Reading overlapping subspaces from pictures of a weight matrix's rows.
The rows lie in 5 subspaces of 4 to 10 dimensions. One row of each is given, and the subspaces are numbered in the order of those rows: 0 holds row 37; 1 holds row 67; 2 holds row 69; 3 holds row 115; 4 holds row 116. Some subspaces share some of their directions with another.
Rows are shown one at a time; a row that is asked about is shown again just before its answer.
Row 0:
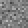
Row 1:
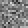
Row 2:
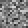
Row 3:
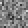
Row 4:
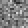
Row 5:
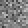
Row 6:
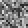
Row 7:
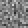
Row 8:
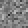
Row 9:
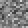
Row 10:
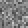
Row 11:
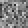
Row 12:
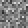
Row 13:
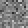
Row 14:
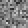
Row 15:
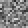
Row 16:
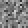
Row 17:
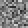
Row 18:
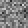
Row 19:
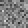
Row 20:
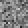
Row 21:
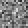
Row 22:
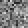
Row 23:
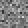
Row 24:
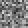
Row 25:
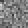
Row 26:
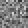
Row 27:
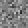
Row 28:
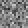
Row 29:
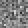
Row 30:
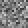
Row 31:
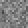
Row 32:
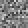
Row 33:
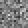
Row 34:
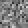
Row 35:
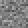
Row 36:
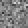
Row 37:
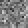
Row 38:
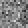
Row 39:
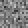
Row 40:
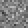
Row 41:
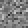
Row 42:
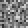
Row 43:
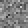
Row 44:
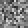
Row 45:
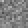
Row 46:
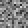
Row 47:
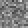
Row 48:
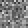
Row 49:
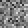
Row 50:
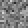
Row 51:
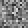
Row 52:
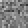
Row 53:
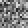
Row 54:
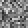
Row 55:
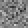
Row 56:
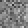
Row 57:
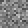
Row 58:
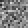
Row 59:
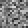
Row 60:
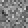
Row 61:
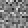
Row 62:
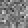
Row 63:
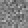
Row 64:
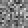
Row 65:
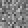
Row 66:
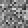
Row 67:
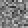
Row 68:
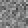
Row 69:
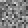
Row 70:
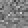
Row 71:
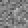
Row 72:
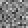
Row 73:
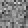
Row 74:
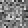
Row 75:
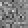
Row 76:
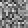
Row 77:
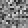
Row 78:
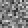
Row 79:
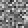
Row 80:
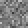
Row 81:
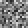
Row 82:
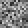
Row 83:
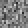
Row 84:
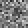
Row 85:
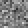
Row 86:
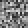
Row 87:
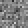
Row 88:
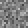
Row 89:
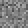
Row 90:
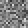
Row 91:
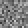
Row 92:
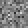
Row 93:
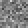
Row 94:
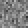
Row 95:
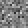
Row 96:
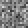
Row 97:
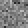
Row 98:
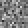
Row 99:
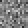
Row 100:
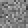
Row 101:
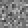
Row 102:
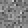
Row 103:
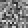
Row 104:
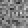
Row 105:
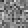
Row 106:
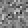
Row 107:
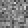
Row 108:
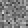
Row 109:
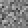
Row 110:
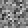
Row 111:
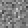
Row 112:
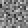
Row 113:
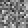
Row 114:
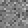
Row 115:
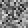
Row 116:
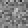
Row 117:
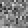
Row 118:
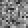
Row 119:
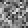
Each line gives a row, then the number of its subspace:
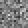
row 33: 4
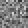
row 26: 4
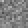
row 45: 2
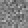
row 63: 4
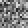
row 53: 3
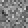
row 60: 1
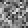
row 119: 3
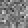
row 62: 0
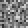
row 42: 4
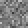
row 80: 3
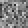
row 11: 2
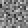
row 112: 2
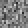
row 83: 2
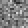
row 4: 0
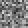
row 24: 1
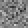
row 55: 1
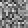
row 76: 2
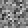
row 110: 3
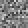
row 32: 0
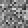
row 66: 4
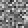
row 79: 4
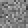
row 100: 2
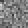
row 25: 2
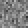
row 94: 2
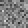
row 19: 0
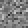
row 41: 1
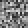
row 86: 3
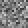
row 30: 3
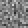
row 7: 4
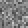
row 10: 2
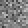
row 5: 4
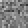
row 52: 3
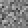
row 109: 3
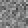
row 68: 4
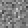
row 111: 1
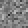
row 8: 1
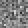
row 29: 4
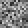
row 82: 3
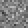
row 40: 1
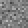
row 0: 3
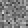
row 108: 2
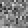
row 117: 2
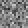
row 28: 2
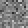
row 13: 4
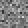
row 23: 1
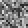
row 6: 3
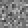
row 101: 3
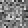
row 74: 2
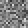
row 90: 4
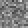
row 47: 1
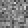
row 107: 4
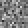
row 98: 2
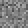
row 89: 2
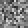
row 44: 2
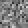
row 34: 3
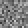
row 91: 3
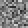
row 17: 1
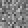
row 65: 2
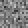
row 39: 2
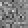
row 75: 2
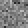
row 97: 0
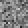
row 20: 2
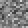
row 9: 1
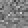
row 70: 1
